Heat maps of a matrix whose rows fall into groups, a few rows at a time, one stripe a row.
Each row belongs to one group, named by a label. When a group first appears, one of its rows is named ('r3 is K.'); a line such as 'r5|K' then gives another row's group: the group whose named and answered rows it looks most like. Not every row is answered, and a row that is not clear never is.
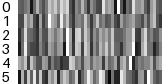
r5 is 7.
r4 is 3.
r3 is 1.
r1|1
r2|1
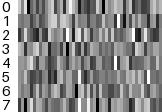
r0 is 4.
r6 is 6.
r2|1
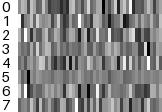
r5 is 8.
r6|4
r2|4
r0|3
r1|8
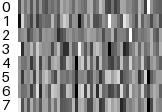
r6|6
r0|7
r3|8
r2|3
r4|6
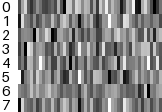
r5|8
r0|1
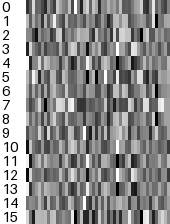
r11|8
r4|8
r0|1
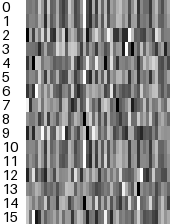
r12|1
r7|8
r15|4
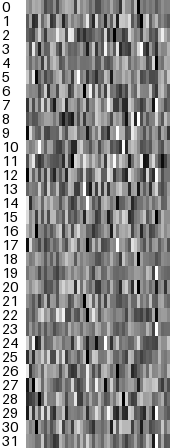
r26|8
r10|3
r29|7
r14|8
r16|4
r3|4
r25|7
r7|7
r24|4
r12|7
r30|4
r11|1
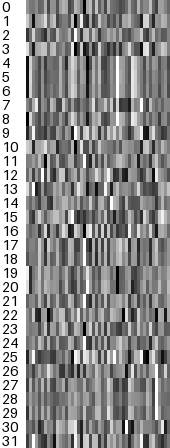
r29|7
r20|8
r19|8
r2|1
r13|4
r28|7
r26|3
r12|7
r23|6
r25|1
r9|1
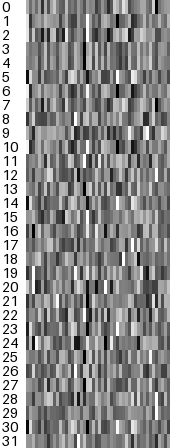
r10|8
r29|7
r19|1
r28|3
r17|3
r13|6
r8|1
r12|3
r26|1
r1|8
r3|6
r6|8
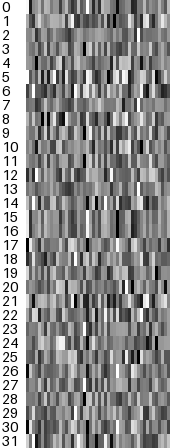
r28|6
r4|4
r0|8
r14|4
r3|6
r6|1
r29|1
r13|3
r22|4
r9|6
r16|8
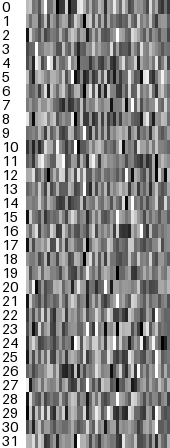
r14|3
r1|6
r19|8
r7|3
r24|1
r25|7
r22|7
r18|6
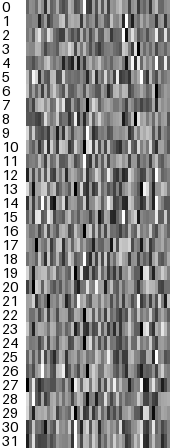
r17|4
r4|3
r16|6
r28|4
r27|1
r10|6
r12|7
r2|3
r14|7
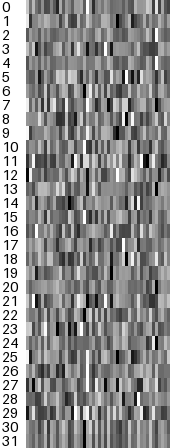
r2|7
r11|1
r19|4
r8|3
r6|6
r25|8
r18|3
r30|6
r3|4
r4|7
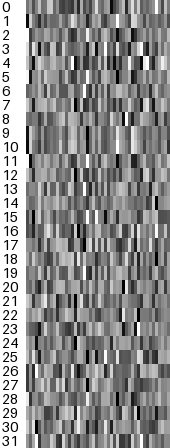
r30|4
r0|3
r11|8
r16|3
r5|8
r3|4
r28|8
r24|4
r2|8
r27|7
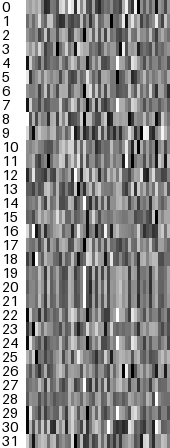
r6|6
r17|6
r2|6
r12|1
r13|3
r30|7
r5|8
